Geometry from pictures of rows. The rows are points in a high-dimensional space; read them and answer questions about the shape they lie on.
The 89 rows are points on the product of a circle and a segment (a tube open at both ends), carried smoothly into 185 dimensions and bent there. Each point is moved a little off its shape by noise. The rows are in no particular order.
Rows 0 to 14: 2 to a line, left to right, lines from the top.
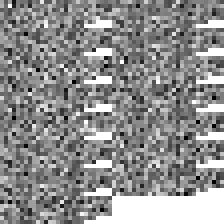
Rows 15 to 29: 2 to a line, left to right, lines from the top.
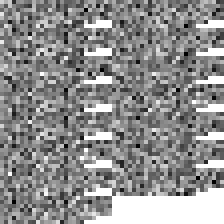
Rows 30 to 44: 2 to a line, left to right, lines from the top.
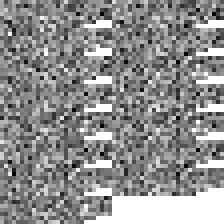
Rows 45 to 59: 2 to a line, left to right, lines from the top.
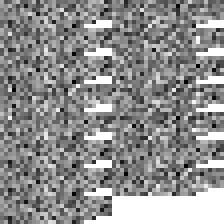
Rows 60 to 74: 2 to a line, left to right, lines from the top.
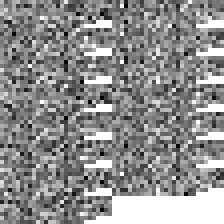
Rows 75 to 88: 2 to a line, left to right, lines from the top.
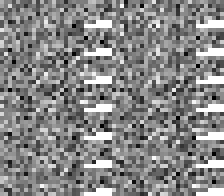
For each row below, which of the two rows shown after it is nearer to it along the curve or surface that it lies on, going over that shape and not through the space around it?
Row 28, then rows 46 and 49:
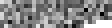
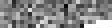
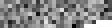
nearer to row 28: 49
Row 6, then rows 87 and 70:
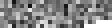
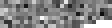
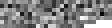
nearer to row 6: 70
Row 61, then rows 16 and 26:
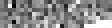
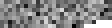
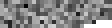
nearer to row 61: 16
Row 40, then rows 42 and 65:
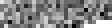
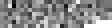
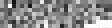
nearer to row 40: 65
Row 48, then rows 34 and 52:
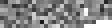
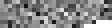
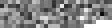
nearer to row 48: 52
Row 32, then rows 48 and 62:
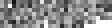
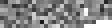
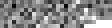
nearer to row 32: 62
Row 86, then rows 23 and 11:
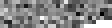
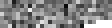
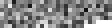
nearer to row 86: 11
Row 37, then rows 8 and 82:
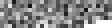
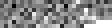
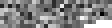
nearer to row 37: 8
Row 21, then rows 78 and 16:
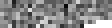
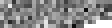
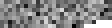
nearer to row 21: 78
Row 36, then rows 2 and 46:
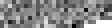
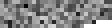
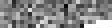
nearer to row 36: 2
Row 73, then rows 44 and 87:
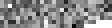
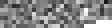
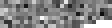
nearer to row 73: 87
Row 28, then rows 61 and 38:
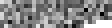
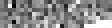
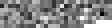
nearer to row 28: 61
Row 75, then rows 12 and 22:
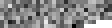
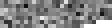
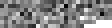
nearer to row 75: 12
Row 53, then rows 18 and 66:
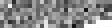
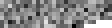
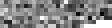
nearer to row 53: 18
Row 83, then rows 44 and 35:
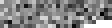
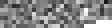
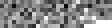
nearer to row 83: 44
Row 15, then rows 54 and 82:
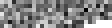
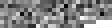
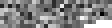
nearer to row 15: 54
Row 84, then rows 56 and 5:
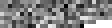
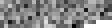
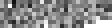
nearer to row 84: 5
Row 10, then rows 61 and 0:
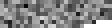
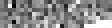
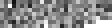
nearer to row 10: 0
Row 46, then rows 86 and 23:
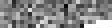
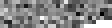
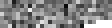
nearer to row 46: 23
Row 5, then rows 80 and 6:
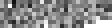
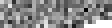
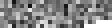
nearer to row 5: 80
